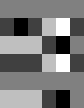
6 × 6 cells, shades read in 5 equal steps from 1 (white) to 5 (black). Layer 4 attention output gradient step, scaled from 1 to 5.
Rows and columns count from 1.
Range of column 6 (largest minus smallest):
1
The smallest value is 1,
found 2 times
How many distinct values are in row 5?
1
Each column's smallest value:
2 2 2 2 1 3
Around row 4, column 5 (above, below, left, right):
5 3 2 4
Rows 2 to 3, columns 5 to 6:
1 4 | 5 3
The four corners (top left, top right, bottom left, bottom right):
3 3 2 3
